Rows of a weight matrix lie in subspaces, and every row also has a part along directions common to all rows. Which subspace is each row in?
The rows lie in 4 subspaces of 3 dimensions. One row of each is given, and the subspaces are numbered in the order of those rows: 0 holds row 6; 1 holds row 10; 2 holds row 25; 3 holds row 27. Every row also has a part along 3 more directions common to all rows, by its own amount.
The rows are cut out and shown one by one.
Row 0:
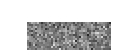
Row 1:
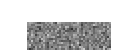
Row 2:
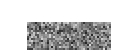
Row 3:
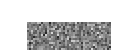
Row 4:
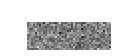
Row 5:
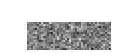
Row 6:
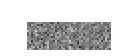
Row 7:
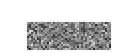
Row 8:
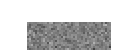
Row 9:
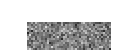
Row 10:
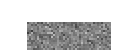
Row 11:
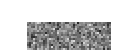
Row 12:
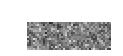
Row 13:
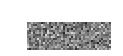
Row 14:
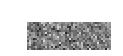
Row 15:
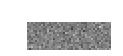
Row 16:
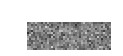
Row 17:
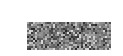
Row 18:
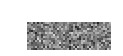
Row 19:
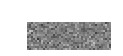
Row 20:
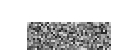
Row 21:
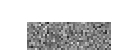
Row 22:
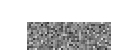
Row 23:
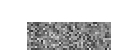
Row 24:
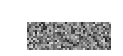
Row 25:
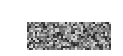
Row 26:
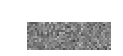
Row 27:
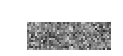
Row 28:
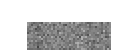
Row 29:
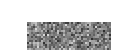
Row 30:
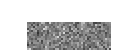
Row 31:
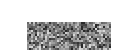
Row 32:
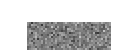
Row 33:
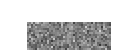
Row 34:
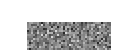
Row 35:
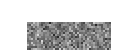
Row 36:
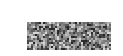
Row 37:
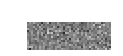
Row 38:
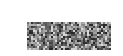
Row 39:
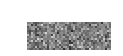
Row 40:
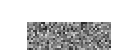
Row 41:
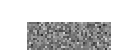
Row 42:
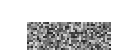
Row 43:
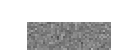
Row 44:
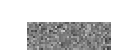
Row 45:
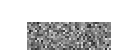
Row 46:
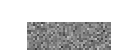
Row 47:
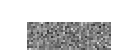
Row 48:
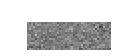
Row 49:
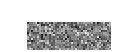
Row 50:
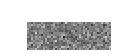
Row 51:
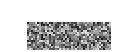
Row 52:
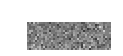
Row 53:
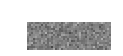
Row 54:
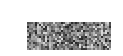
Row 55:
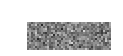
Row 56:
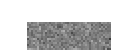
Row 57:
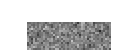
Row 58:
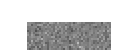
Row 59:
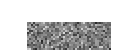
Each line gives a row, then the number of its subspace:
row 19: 2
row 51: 1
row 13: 2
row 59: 3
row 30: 3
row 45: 2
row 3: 1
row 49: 1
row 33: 3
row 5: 1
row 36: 1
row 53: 3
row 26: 0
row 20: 0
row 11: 1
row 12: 2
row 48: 3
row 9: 1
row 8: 2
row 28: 0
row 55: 0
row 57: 3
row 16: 1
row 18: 1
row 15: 3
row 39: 0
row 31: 3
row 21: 0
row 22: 3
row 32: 0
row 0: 3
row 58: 0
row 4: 0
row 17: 2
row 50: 2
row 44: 2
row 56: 2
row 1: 0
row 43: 1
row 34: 0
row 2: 1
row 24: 2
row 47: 0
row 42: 1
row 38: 2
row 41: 2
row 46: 3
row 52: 3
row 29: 0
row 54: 0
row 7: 2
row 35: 3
